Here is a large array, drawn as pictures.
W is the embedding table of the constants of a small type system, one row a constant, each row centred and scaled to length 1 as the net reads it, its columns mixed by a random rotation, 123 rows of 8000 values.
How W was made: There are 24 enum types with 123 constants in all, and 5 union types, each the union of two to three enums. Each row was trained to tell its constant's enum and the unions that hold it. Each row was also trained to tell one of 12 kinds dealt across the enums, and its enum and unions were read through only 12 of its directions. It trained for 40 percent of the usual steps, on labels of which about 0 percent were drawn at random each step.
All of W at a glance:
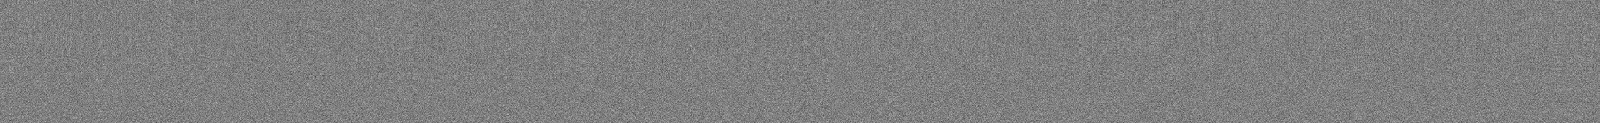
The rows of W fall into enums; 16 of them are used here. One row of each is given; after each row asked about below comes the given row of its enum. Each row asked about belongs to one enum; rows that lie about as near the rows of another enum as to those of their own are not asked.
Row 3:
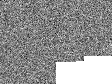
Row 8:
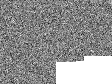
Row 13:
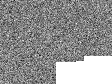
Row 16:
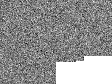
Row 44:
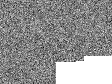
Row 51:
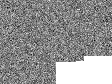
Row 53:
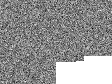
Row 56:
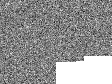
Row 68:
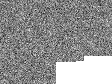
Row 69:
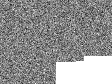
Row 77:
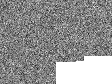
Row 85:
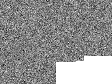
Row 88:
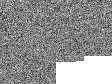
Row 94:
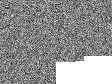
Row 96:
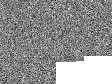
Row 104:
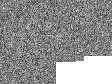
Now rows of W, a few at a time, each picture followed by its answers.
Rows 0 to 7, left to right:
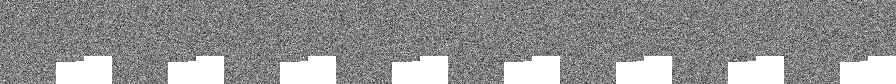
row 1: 3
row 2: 3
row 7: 51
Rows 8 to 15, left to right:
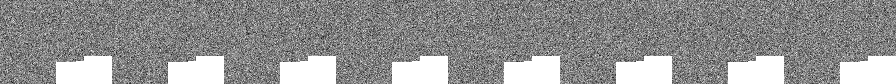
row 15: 56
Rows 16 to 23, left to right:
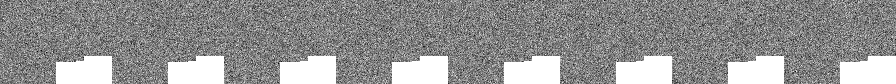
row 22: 96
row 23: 8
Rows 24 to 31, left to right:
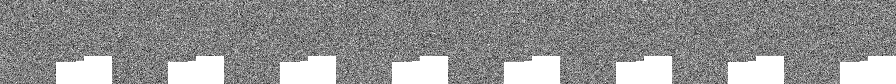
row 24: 96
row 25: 94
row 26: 51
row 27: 69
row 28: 96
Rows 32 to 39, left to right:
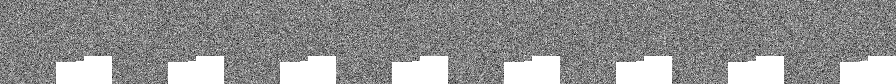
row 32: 77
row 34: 85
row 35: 88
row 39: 85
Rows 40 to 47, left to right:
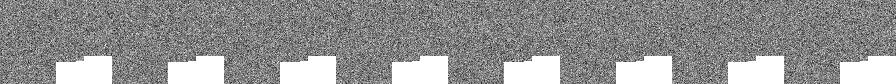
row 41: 3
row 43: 68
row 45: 88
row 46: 56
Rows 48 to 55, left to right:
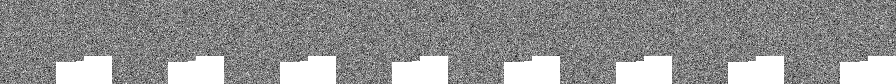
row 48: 104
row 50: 53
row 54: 104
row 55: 44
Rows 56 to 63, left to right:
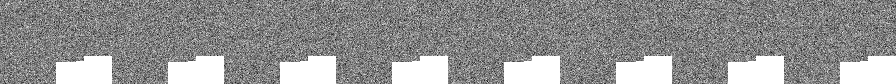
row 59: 88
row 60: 88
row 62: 85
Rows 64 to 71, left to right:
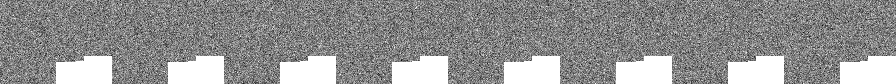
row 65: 69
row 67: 13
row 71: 68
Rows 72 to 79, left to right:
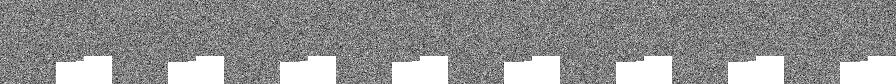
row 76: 104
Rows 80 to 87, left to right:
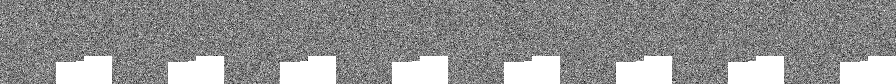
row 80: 44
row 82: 3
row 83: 69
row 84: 13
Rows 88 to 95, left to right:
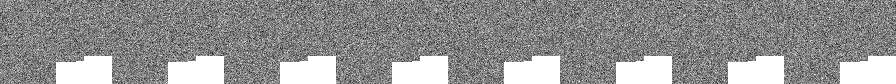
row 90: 53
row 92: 44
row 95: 56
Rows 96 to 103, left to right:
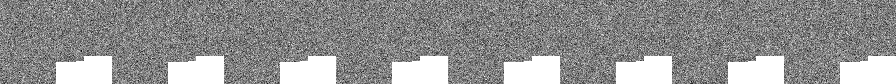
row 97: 104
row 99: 8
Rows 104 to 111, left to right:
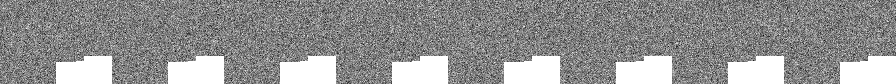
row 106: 69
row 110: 88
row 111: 77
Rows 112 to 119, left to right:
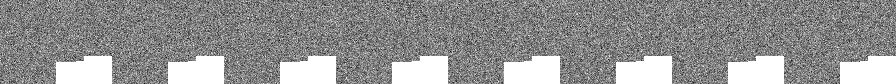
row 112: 8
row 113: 13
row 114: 13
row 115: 96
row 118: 69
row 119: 13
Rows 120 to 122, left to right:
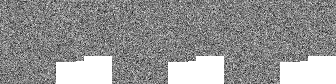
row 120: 96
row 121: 104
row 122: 94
